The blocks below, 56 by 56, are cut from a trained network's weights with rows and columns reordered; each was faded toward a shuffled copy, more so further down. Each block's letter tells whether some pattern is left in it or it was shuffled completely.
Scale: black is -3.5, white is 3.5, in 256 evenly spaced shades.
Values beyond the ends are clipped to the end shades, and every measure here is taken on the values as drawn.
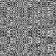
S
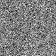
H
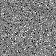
H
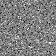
H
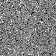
H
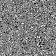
H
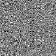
S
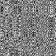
S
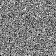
H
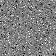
H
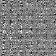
S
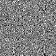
S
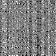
S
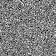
H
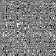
S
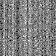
S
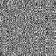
S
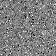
H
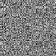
S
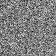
H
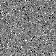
H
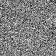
H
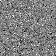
H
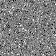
H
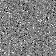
H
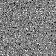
H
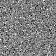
H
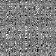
S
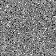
H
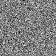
H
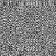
S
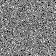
H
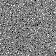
H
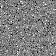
H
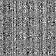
S
